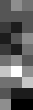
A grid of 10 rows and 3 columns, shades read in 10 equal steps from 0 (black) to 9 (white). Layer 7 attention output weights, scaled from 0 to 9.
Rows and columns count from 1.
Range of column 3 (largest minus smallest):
7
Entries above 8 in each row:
0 0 0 0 0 0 1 0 0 0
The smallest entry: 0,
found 2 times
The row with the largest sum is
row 7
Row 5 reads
2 1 4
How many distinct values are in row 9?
2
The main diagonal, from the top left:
3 3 3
